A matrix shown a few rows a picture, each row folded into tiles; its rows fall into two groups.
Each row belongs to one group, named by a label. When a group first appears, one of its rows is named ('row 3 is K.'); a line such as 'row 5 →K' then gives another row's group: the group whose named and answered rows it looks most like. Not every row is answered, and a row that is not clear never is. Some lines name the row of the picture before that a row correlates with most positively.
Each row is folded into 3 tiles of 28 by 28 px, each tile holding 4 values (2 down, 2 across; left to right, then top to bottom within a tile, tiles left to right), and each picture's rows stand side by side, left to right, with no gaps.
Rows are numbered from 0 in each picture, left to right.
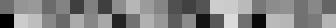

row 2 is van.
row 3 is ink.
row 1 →van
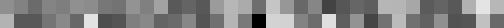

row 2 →van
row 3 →ink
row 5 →van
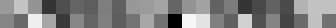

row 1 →van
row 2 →ink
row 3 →van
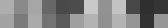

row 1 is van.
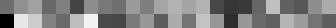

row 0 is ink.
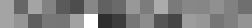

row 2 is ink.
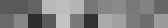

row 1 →ink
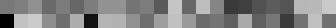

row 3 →van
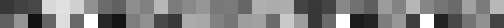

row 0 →van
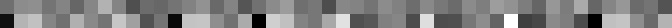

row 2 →ink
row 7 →ink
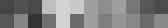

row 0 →van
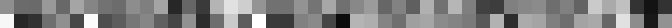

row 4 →ink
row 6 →ink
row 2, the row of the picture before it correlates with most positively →0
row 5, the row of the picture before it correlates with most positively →1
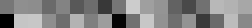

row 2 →van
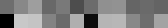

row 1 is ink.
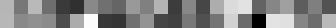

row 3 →ink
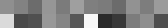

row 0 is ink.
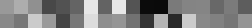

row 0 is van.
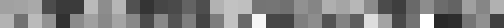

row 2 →van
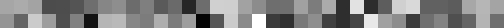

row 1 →ink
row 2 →van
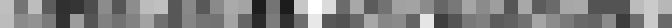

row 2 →van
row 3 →van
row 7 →van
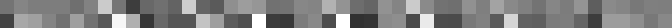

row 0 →ink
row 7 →ink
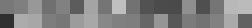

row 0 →ink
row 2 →van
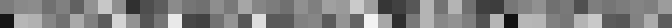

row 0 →ink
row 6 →ink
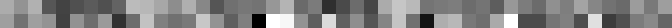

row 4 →van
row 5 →ink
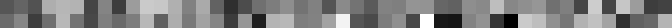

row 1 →van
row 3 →ink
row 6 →ink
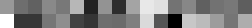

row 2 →ink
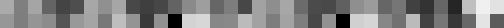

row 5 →van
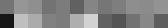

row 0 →ink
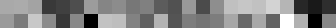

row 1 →ink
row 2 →van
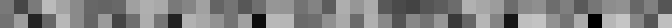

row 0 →van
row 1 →van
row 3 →ink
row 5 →van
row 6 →ink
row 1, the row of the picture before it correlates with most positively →2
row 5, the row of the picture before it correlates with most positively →2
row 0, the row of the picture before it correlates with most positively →2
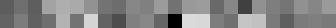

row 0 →van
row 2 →ink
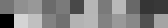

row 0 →ink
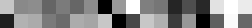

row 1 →van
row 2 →van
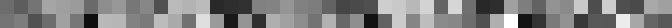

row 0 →van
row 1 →ink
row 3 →ink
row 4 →van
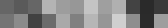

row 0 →van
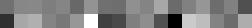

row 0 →ink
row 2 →ink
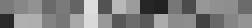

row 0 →ink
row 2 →van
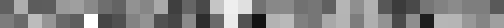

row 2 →van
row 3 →ink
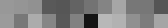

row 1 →ink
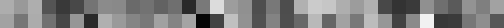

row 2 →van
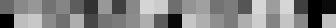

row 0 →ink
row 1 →van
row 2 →ink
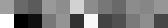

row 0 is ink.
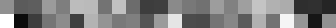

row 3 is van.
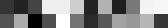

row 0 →van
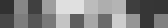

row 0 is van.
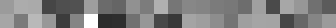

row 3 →van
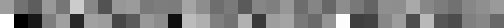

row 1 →van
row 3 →ink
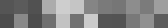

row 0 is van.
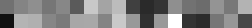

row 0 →ink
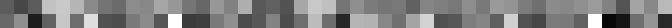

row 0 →van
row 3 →van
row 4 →ink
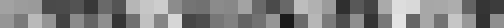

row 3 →van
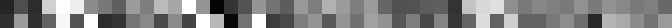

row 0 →van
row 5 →van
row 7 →ink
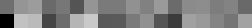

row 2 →ink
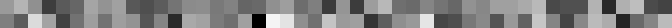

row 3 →ink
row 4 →van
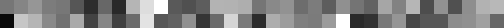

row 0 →ink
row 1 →van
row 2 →van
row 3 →ink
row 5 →van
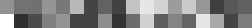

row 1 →van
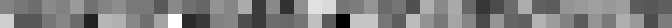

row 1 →ink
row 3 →van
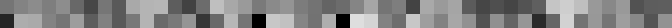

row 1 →van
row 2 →van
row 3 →ink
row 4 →ink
